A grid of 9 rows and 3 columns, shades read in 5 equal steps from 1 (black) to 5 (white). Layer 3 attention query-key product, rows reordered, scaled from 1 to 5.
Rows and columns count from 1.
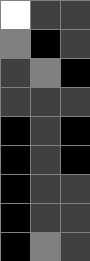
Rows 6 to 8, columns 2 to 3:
2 1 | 2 2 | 2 2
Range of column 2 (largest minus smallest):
2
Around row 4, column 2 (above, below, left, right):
3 2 2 2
